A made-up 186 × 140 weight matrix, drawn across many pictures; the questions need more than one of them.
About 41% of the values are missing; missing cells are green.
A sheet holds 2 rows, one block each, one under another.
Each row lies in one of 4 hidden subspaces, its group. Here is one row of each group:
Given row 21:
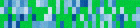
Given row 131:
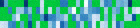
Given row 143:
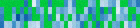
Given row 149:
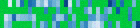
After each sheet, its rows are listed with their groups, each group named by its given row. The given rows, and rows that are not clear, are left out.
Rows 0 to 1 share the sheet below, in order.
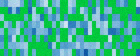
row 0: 149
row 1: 21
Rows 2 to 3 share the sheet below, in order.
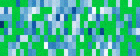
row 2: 131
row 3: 149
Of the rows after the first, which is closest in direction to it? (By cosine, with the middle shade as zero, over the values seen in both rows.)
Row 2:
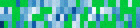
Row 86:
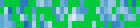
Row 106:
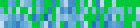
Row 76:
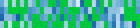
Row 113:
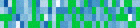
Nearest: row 106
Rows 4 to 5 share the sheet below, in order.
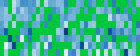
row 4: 149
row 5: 149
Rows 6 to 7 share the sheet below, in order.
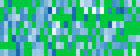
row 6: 131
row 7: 143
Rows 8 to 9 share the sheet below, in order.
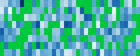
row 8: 143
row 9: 131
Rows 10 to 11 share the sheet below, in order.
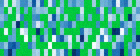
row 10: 21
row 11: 149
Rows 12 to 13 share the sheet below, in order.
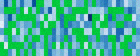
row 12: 143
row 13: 149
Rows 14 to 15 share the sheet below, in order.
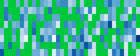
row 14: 131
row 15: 149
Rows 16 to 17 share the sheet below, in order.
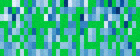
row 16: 149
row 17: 21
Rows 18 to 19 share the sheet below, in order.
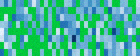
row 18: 21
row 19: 131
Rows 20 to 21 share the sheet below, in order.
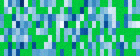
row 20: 143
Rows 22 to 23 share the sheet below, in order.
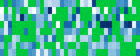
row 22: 131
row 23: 21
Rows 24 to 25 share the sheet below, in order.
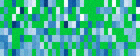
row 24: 149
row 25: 149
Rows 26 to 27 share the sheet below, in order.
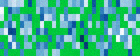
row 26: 149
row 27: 149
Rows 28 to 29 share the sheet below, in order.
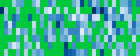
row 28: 131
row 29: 131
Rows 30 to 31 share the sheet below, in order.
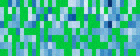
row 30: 131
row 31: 131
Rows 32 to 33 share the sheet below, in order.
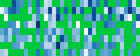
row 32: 21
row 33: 21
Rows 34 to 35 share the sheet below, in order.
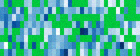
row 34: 149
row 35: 21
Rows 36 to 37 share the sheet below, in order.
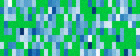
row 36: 131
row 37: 143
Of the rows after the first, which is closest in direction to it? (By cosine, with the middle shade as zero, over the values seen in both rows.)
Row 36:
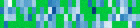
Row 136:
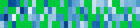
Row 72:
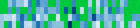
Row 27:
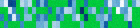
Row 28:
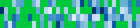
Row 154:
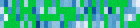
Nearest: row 28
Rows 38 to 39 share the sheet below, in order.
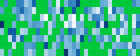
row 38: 131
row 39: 149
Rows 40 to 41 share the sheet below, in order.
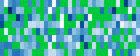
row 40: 143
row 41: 149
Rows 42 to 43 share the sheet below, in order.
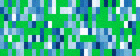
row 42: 149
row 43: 21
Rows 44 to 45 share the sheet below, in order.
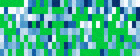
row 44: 143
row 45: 131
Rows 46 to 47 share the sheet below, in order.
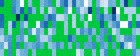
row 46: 143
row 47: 21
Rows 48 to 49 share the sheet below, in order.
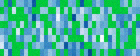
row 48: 21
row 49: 131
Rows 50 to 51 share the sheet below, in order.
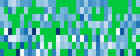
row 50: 149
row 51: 21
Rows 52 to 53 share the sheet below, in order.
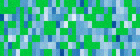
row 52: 131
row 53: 143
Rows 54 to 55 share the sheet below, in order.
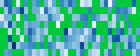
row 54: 131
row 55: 149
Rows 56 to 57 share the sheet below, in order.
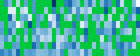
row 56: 143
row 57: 21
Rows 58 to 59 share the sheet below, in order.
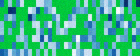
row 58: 143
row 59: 131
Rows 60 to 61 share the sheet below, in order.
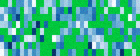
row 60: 21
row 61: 143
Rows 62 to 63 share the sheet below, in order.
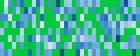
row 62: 143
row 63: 143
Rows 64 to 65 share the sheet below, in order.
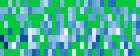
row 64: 149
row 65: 149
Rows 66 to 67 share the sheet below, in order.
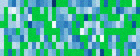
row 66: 143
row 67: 131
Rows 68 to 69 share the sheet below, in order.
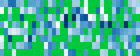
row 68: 131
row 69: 149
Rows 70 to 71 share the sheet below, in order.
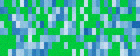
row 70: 143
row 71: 149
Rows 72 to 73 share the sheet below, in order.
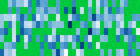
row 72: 131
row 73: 149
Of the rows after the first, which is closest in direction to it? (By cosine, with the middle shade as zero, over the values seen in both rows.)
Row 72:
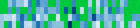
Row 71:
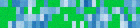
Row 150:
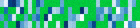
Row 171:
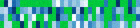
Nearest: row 171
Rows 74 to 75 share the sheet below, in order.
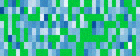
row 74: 149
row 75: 21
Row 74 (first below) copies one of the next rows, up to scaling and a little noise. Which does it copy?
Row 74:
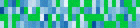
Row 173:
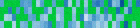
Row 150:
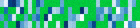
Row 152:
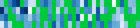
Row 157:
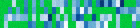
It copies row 152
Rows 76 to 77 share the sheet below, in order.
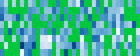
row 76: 131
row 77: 21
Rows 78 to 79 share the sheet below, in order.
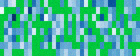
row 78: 149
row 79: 21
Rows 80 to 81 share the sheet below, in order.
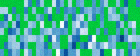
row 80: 143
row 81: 131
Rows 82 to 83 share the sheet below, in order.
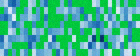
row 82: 149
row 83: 131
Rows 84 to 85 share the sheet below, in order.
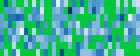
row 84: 21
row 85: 143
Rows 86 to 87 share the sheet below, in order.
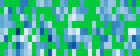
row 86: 131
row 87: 131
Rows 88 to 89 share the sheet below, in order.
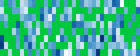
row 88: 149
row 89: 131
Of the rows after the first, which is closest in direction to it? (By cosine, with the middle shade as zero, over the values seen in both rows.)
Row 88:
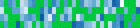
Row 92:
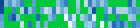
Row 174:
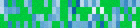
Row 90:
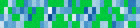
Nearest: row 174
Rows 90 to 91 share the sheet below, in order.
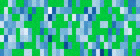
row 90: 131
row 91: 131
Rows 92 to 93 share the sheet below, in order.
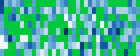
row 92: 131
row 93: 149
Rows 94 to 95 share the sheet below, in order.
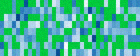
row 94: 143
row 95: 131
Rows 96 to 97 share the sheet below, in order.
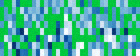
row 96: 131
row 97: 143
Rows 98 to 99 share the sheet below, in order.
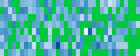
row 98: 149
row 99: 21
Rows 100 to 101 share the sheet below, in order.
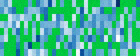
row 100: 21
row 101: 143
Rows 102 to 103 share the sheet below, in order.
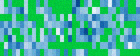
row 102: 131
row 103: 21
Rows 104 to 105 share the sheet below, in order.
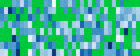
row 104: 143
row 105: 143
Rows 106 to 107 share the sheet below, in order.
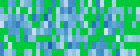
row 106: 149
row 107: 143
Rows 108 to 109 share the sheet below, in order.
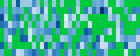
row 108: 131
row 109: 149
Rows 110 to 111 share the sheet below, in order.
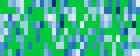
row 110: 143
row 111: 143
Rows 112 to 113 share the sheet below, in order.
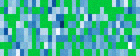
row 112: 143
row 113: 21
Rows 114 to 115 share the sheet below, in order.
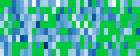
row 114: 21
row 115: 149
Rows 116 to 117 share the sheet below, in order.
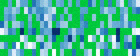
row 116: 149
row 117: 143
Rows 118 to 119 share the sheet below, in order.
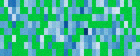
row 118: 149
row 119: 21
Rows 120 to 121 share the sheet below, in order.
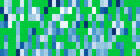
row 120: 21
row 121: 21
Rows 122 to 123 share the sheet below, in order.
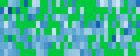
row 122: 143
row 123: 143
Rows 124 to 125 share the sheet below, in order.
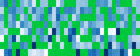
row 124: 21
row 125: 149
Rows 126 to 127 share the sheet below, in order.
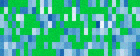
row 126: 131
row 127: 143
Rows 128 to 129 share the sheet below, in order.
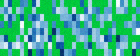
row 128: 21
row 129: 143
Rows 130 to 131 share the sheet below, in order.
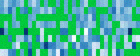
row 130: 143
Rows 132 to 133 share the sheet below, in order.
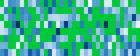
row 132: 149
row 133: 143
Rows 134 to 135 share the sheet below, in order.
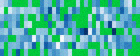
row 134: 131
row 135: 21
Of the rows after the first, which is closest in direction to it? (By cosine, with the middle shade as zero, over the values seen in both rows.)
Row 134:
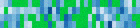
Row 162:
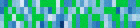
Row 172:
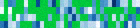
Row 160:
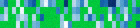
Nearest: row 172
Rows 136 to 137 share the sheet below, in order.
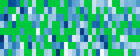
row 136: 149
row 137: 131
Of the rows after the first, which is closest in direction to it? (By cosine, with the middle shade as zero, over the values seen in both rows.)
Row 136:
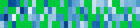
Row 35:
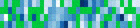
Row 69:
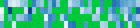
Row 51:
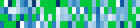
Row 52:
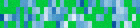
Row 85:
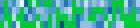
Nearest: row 85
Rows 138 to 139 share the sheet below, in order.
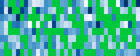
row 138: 143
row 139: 21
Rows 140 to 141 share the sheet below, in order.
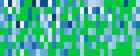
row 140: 21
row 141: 21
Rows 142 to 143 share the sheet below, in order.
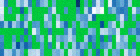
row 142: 131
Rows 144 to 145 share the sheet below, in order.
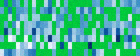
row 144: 21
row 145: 143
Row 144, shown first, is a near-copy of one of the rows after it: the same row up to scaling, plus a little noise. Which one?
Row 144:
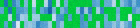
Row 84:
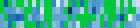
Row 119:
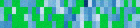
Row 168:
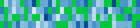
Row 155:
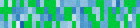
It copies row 155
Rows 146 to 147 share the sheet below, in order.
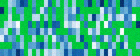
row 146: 149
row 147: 149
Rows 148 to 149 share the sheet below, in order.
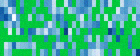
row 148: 149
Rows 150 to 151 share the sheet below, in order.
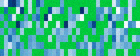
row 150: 149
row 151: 143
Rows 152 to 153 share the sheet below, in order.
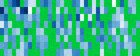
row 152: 149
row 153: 131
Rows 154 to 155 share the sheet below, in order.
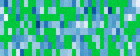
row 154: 21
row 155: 21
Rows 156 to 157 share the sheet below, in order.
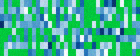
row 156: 149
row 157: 149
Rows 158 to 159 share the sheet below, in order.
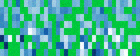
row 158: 131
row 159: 149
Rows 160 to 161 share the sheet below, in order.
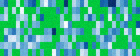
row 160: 149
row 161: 143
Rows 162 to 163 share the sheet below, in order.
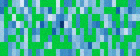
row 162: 143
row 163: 143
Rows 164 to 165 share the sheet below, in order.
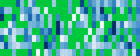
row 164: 131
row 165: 21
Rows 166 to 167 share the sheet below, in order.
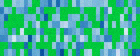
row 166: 21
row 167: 143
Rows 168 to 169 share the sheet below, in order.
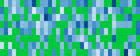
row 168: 21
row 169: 149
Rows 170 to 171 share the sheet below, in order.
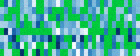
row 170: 21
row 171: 21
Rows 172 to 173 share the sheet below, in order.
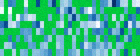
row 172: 143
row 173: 149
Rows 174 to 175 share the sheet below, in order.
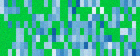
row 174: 131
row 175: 143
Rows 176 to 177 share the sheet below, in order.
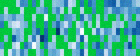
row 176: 149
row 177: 21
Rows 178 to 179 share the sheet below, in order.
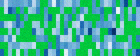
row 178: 143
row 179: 149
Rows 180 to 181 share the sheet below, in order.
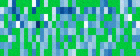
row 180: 21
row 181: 131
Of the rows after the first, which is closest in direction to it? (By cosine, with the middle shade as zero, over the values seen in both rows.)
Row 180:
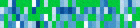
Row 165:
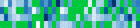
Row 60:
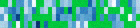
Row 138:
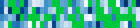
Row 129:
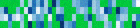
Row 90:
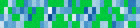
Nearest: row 60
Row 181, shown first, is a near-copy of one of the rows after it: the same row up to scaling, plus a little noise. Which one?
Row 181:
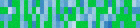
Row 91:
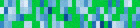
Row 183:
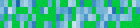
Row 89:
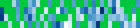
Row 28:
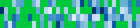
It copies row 183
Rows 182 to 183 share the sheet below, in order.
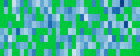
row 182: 149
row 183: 131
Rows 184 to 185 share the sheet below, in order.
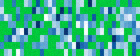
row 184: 21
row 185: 143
